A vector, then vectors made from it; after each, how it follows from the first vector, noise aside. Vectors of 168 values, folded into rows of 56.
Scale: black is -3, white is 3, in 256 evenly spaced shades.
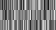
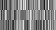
sign-scrambled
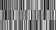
copied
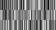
copied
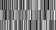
copied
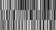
sign-scrambled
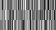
sign-scrambled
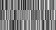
sign-scrambled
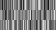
copied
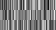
copied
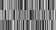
sign-scrambled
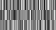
sign-scrambled
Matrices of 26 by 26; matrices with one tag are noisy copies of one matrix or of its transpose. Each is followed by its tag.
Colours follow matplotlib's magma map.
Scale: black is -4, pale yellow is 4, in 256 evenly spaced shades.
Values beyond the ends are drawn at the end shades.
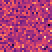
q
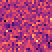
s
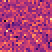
s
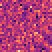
s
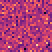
q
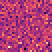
q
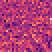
s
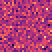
q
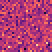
q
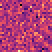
s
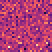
q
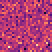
q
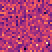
q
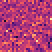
s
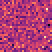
q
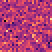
s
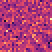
s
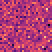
q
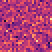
s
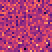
q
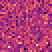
q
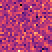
s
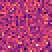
q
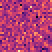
s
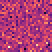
q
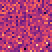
q
